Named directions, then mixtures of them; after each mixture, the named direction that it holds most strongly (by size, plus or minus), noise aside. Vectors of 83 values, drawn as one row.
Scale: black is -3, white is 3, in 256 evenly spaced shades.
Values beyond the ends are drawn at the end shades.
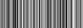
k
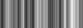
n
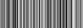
k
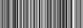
k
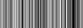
k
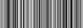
k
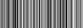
k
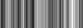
n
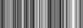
n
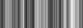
n
